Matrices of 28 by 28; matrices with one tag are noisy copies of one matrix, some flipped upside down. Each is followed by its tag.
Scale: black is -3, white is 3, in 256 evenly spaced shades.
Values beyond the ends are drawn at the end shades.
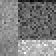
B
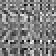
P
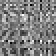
P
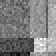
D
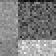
B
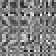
P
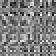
P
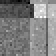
D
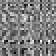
P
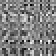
P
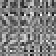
P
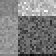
B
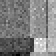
D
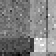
D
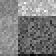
B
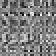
P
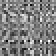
P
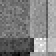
D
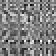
P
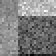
B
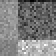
B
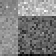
B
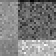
B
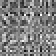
P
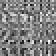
P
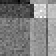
D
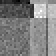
D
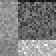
B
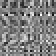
P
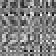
P
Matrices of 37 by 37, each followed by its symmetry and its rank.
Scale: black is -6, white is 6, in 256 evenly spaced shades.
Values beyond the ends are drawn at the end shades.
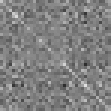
symmetric, rank five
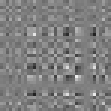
symmetric, rank three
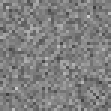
symmetric, full rank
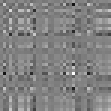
symmetric, rank two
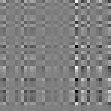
neither, rank one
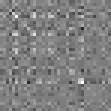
symmetric, rank three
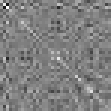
symmetric, rank five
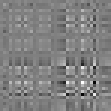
symmetric, rank two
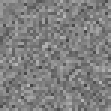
symmetric, full rank
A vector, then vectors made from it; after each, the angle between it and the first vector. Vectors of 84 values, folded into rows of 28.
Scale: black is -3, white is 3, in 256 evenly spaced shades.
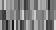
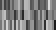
nearly opposite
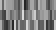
nearly parallel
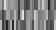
nearly parallel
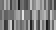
partly aligned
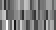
nearly opposite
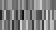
orthogonal
